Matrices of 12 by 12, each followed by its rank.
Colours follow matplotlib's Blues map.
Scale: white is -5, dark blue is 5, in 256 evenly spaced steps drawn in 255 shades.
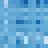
two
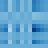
one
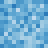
full rank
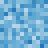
full rank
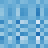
one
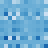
two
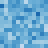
full rank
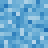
full rank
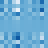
one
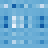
one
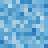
full rank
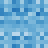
two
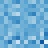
two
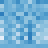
two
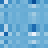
one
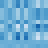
one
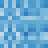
two
